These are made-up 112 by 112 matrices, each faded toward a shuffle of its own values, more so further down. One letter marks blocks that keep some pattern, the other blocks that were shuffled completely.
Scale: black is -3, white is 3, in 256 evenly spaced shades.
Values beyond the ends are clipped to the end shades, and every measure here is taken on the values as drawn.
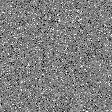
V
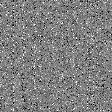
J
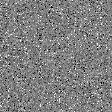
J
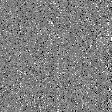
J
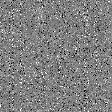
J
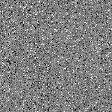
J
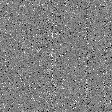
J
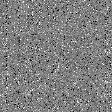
J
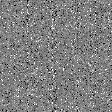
J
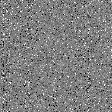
J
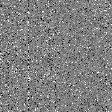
J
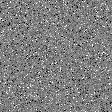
V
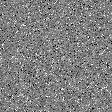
V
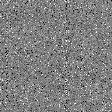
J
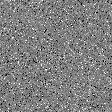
V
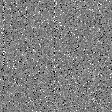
J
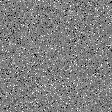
V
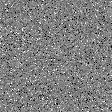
V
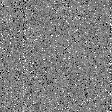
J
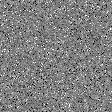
V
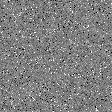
V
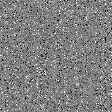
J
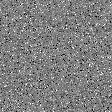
V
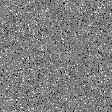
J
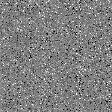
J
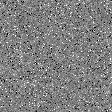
V
